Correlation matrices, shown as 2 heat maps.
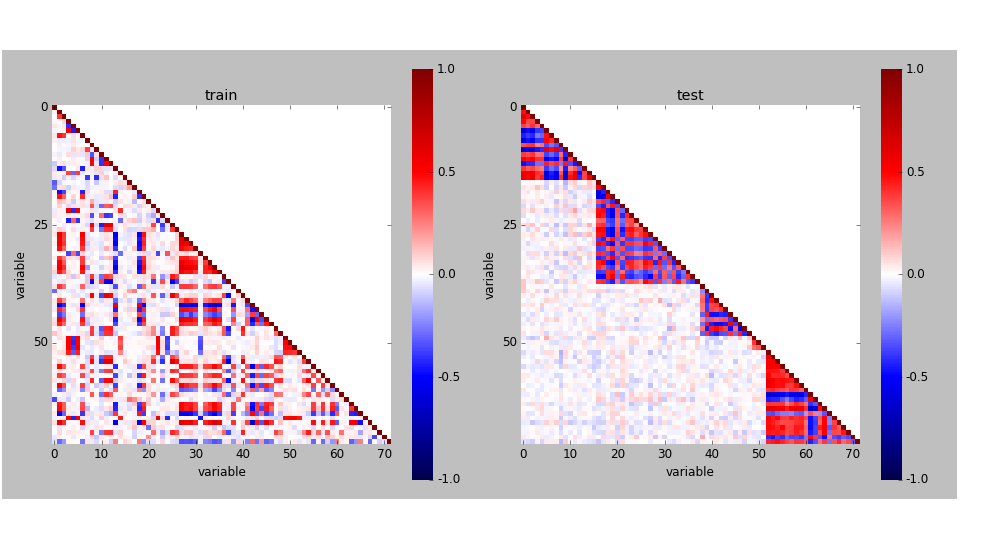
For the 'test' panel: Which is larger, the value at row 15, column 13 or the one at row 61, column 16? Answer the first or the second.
the first
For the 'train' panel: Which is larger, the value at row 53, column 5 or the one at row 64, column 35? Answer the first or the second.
the second
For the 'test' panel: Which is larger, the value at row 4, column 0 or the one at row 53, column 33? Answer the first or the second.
the first
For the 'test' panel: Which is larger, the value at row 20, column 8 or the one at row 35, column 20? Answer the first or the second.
the first
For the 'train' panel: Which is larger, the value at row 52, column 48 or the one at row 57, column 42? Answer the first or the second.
the first
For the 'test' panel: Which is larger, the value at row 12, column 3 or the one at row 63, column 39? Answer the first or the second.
the second
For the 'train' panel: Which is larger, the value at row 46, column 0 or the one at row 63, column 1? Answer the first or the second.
the second
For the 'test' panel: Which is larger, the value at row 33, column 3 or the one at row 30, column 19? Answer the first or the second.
the second
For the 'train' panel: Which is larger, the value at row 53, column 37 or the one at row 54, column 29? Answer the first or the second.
the second
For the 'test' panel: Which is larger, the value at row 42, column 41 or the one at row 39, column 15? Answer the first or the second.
the first
